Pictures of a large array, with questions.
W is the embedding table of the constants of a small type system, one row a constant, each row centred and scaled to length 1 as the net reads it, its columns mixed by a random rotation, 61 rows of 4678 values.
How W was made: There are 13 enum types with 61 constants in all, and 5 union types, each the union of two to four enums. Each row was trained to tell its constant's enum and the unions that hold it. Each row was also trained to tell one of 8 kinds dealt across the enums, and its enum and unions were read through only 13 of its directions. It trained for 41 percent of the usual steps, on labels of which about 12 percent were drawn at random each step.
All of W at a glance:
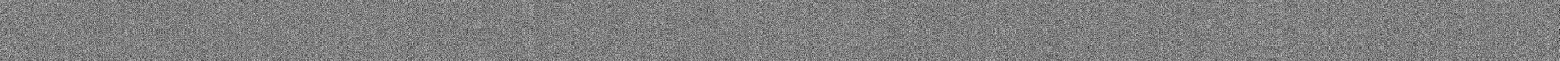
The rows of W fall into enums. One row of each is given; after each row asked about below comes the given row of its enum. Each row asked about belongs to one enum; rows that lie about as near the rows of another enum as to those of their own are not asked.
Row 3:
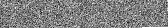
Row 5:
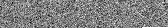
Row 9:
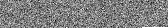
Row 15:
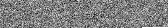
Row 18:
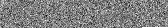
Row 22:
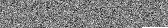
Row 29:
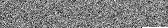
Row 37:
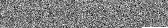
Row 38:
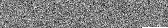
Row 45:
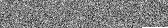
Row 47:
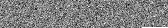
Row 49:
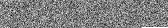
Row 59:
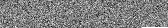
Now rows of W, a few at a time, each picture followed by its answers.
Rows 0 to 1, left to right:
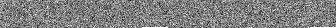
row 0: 18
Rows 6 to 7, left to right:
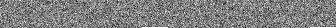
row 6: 15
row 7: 5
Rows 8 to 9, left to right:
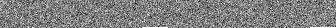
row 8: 18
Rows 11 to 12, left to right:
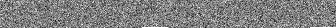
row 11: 9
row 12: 18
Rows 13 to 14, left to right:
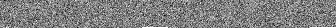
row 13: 37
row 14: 49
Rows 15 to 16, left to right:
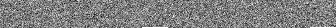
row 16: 38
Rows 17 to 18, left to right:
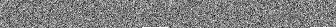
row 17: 18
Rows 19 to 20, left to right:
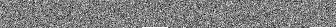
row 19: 18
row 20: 59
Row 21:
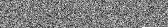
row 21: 5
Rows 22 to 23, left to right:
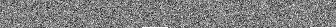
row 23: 59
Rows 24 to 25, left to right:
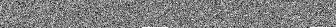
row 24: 47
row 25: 22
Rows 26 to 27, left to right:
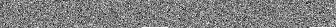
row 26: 3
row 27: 22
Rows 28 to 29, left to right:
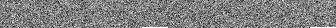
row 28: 3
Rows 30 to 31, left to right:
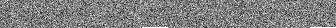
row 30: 29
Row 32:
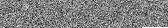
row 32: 29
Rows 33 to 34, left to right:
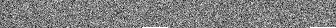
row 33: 29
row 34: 38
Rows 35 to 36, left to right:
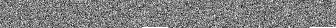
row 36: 47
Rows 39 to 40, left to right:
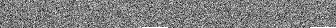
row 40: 29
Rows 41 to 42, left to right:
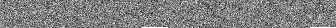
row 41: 22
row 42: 9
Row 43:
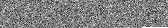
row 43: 5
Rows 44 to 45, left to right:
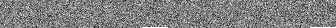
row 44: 5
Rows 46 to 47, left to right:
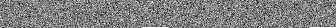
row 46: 47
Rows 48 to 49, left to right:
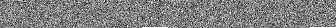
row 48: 47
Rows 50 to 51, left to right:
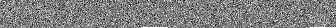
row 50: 3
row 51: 9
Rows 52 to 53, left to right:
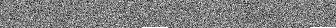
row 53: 15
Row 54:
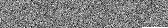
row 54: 9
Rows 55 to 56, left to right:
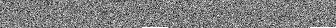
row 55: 5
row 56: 29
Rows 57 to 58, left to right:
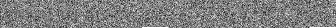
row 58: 47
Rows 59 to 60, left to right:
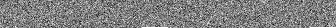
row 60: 59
